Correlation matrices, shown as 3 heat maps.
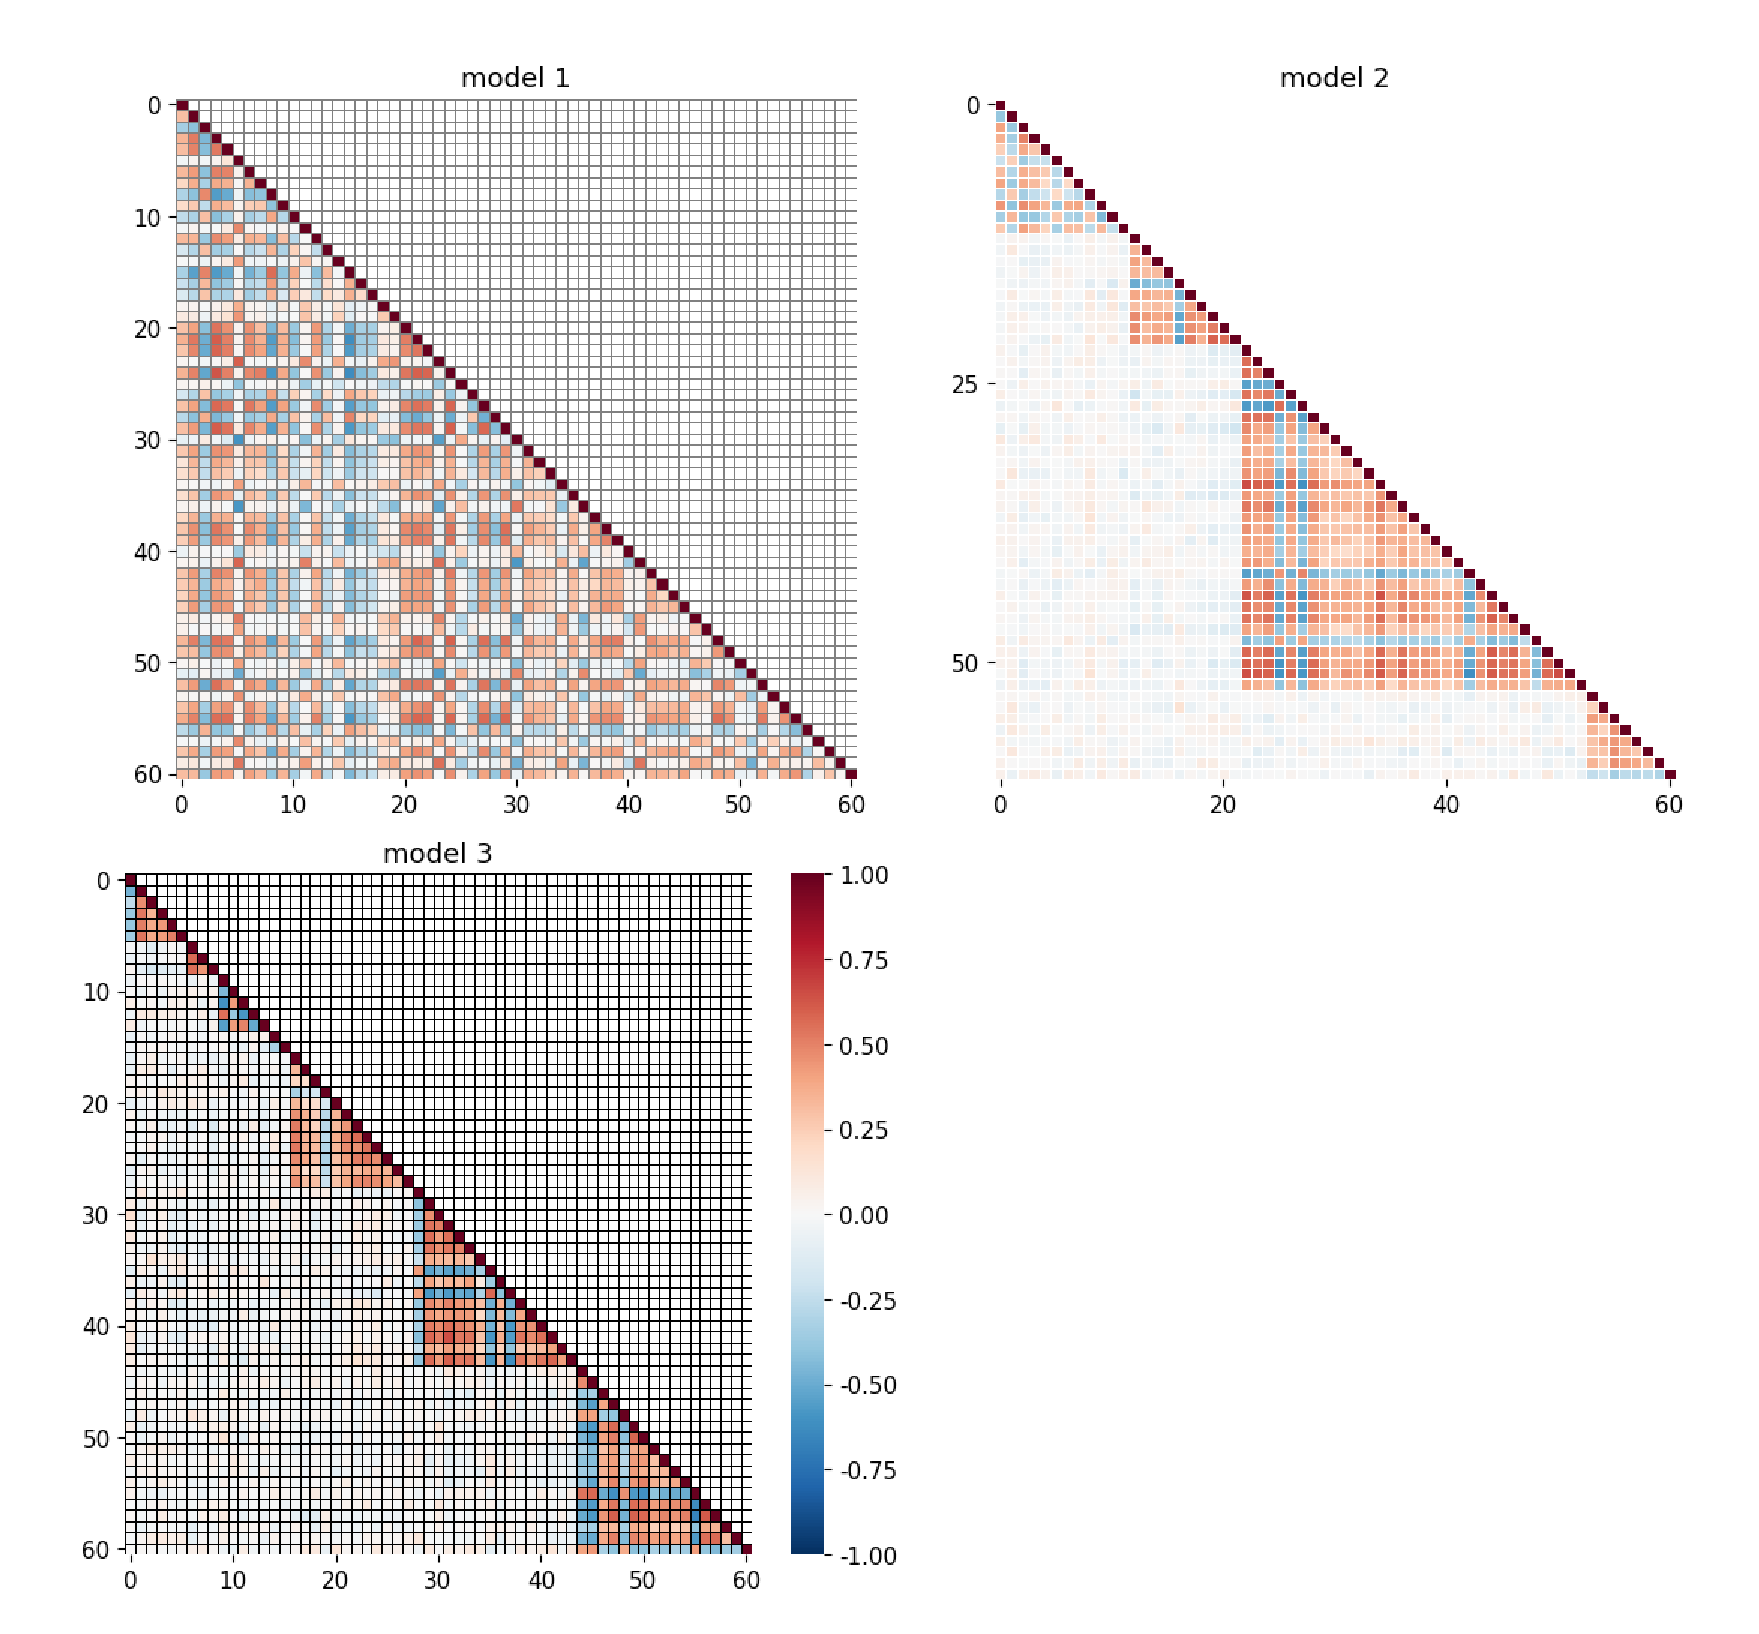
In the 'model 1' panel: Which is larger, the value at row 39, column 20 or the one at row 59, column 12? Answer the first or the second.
the first
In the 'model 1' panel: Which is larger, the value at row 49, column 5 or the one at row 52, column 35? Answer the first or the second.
the second
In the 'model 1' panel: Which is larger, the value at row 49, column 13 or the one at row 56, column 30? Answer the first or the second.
the second
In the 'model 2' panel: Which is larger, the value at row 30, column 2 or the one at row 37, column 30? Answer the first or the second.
the second
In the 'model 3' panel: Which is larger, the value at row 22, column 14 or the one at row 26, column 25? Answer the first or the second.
the second
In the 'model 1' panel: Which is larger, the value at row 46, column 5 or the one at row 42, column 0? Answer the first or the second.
the first
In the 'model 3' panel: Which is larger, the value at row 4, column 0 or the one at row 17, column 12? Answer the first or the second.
the second
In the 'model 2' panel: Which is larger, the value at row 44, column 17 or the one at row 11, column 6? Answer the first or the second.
the second
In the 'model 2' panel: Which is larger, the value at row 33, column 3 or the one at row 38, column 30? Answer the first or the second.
the second
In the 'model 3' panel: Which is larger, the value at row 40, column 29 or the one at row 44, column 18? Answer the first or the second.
the first
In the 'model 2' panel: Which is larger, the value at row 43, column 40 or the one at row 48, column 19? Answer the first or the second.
the first
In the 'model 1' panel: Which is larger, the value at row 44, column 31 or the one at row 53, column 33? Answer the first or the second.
the first
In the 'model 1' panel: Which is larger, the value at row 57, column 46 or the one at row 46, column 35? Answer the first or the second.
the first
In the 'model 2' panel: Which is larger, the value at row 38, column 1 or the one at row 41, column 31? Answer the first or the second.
the second
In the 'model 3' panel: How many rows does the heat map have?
61
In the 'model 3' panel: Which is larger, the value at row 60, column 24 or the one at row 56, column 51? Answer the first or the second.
the second
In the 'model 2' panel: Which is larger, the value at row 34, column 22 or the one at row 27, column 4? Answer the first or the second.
the first
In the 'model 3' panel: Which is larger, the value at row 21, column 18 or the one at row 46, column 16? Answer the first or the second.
the first
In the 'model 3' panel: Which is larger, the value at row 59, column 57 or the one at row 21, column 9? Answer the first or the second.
the first
